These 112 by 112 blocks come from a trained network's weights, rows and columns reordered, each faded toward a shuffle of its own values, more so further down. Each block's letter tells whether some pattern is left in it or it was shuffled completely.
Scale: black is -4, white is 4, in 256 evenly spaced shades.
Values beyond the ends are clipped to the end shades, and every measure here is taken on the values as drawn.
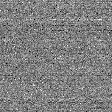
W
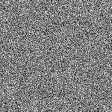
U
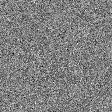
U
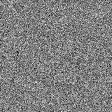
U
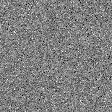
U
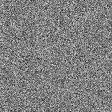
W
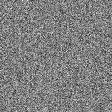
W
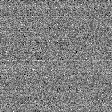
W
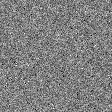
U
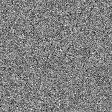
U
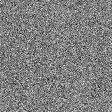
W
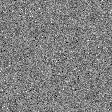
U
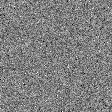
U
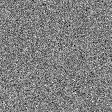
U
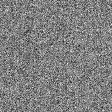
W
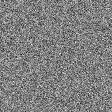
U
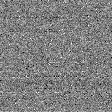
W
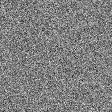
U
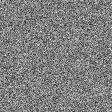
U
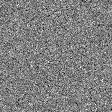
U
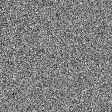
U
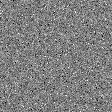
U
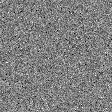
U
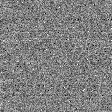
W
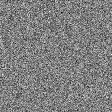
W
